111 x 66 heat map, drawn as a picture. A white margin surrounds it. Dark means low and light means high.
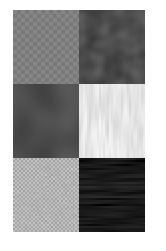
It is made of 3 by 2 panels. Panel 1,1: middling, checkered, faint in contrast. Panel 1,2: low, blotchy, faint in contrast. Panel 2,1: low, smooth, faint in contrast. Panel 2,2: very high, streaked downward, faint in contrast. Panel 3,1: high, checkered. Panel 3,2: very low, streaked across, faint in contrast.
